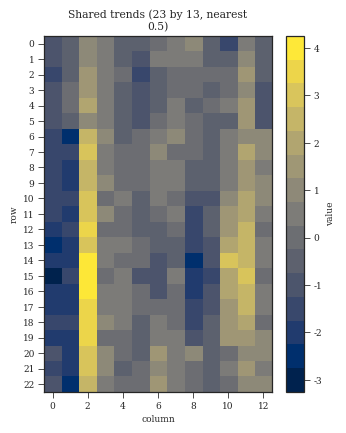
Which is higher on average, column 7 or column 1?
column 7
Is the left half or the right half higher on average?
right
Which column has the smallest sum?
0
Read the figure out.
Title: Shared trends (23 by 13, nearest 0.5)
x-axis: column, ticks 0 2 4 6 8 10 12
y-axis: row, ticks 0 1 2 3 4 5 6 7 8 9 10 11 12 13 14 15 16 17 18 19 20 21 22 (0 at the top)
Colour bar: value, ticks -3 -2 -1 0 1 2 3 4
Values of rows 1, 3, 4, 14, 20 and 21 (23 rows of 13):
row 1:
-1 -0.5 1 0.5 -0.5 -1 0.5 0.5 0.5 -0.5 -0.5 1 -0.5
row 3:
-1 0 1.5 0.5 -0.5 -1 -0.5 0 0 -0.5 0 1 -1
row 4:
-1 0 2 0.5 -0.5 -1 -0.5 0.5 -0.5 0 0.5 1.5 -1
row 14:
-2 -2 4 0.5 0 0 -1 -0.5 -2.5 -1 3 2.5 0.5
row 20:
-1 -2 3 1 0 -0.5 1.5 0.5 1 -0.5 0 1 1
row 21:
-1.5 -2 3 1 -0.5 0 1 0.5 0 -0.5 0.5 1.5 0.5
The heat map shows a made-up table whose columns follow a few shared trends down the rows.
